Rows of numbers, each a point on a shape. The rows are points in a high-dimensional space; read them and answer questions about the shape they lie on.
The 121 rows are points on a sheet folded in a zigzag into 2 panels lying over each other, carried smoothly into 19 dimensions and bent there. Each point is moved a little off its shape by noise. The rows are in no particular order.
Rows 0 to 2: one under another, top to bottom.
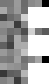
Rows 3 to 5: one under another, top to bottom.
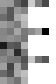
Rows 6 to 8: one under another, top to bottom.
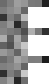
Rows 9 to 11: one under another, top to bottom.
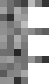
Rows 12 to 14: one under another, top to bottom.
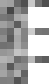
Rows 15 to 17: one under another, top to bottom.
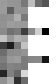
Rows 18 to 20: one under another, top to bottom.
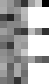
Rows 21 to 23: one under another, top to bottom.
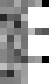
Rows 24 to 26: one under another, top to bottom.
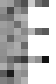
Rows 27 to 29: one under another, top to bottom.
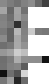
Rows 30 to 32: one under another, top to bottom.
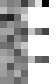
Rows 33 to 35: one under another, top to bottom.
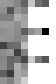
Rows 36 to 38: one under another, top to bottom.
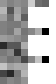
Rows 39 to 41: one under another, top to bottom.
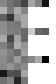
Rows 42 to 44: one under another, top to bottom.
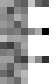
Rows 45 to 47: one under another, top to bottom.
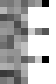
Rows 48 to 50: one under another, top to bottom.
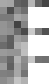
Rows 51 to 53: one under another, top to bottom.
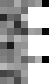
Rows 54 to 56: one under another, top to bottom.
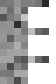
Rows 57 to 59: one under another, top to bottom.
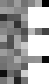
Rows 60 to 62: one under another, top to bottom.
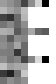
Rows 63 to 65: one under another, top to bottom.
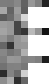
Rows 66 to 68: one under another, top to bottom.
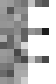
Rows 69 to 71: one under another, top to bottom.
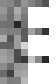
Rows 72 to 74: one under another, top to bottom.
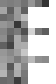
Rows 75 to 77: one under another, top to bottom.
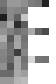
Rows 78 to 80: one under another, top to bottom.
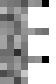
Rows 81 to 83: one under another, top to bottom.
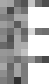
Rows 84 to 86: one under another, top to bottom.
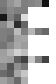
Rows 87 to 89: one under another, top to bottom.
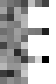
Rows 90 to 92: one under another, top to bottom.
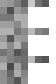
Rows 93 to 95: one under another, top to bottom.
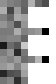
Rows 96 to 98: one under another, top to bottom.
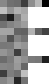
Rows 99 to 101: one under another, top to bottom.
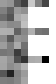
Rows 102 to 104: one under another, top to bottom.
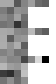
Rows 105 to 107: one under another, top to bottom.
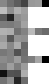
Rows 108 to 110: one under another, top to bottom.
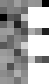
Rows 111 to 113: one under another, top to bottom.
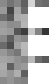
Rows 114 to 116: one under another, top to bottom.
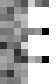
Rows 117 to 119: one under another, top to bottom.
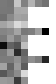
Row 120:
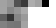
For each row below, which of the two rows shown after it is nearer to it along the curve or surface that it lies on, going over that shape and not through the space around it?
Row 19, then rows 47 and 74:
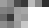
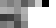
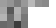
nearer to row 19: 47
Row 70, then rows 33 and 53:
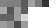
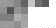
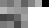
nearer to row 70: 53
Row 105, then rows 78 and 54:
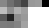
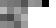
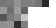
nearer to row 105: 78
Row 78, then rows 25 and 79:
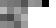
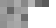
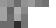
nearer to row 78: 79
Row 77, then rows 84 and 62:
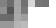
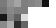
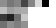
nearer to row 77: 62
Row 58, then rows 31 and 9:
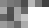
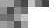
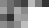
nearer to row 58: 9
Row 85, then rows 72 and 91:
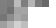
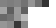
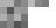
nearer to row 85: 91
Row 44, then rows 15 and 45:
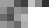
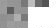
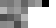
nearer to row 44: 15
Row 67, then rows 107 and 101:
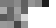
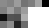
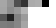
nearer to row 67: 107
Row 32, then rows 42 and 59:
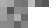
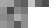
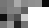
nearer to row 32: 42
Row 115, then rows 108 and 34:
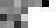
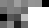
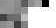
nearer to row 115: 108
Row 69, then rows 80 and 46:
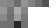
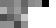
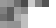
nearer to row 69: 80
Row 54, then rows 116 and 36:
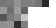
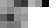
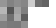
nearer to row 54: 36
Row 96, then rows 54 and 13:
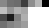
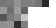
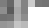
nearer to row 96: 54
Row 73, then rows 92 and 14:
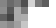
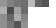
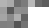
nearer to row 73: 92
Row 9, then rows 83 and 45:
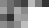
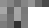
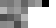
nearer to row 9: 45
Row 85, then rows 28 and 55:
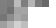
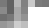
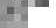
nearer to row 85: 55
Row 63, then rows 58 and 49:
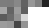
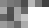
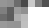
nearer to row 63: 58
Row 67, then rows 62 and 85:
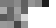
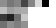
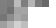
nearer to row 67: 62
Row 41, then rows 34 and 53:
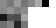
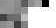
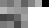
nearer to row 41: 53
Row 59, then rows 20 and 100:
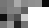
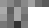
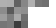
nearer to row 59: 20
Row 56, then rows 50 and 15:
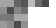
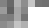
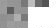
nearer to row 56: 15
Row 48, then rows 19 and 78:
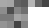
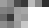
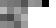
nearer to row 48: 19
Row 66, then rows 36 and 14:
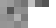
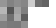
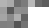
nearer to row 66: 14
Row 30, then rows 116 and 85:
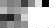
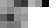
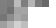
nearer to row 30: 116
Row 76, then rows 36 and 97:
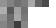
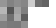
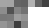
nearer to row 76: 36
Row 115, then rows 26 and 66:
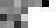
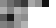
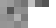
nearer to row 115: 26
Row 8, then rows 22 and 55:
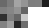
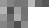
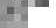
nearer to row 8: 22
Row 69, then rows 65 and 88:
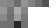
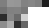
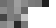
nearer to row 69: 88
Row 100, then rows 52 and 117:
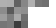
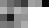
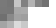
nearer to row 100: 117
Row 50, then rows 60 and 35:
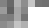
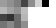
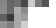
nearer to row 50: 35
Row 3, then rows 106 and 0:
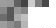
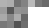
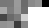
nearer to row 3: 106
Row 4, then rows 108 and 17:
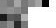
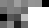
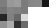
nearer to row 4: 108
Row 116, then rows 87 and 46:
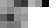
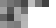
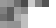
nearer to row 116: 46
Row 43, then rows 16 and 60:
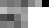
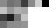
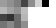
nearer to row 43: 16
